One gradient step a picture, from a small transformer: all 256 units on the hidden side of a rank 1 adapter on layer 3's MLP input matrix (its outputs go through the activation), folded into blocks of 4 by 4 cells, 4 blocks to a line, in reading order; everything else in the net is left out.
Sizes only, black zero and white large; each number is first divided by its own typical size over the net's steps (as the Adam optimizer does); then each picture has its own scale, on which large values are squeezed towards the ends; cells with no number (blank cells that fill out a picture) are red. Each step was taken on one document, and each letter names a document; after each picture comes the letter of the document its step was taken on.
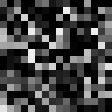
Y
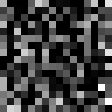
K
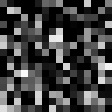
Y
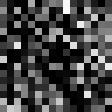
K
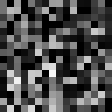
Y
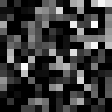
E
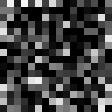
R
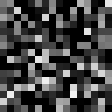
R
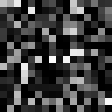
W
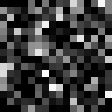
E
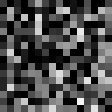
Y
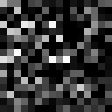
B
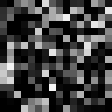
E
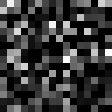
B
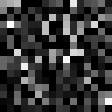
W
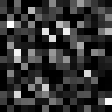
W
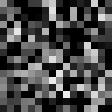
R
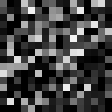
E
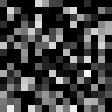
Y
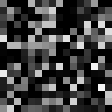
K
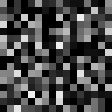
Y
